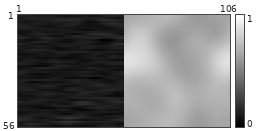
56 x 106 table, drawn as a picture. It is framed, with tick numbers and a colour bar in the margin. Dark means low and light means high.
The table splits into one row of 2 panels. Panel 1,1: very low, streaked across, faint in contrast. Panel 1,2: high, smooth.
